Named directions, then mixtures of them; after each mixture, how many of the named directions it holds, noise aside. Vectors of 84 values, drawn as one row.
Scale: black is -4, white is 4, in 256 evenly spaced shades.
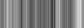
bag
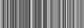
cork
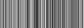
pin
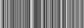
two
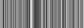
two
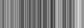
two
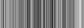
three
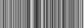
two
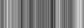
one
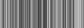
two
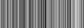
three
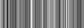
two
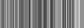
two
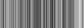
three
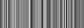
one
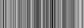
three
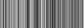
one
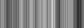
one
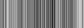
two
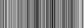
two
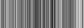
three
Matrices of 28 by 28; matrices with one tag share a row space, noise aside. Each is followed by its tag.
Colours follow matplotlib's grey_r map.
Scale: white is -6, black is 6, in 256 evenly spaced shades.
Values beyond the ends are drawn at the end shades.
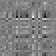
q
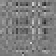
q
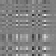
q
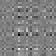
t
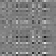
q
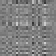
q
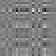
q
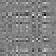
q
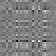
q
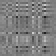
q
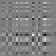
q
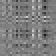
q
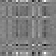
q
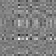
t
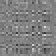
q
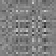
q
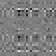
t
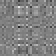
t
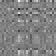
t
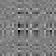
t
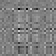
t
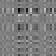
t
